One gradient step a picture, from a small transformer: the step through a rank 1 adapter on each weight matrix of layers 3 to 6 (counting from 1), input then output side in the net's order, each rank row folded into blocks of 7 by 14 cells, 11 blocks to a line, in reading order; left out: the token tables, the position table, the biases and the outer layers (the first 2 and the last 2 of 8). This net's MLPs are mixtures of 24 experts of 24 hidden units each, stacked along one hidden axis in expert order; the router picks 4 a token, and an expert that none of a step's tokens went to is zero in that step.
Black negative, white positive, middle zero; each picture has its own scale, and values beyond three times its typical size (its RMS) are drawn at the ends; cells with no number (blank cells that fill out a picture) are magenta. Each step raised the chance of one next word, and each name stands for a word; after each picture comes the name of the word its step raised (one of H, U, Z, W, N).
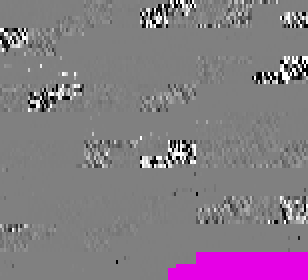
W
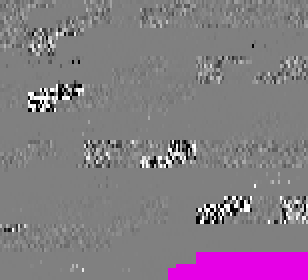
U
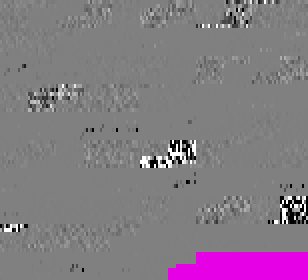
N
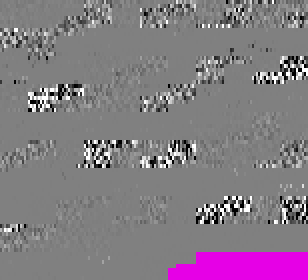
U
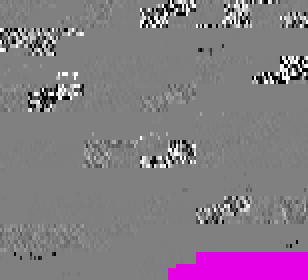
W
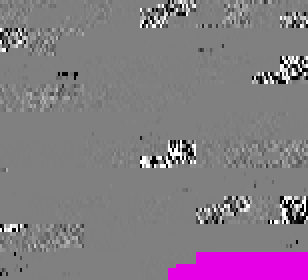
N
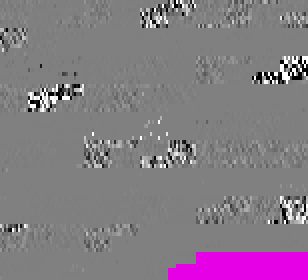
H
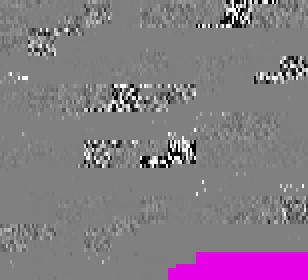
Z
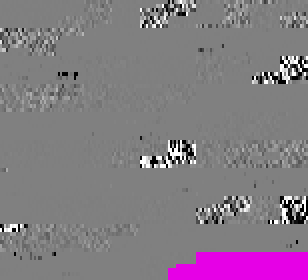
N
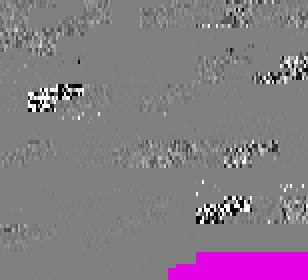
U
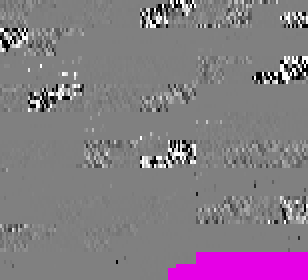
W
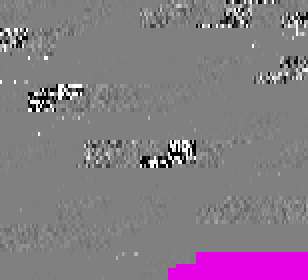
Z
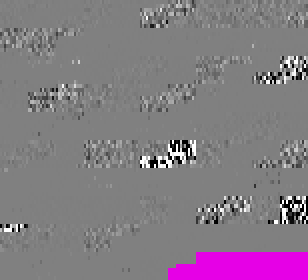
N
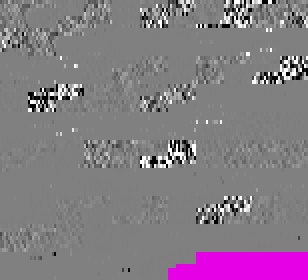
W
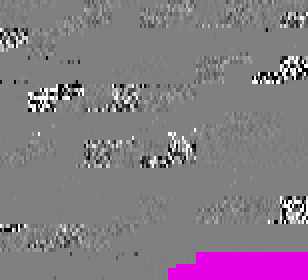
H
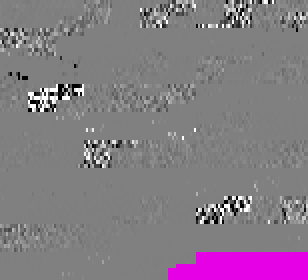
U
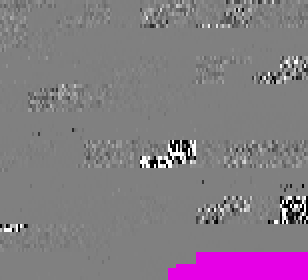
N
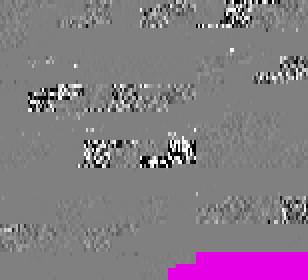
Z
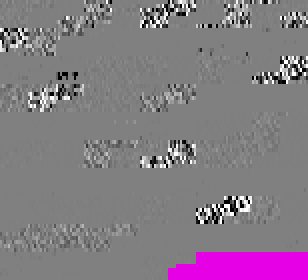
U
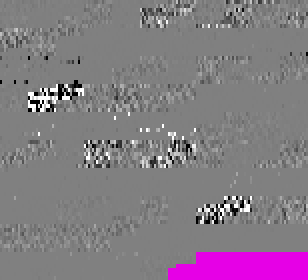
U
